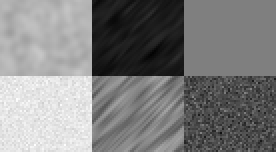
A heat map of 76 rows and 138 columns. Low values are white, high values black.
The table splits into 2 rows of 3 panels. Panel 1,1: low, blotchy, faint in contrast. Panel 1,2: very high, slanting up to the right, faint in contrast. Panel 1,3: middling, flat. Panel 2,1: very low, fine-grained, faint in contrast. Panel 2,2: middling, slanting up to the right. Panel 2,3: high, fine-grained.
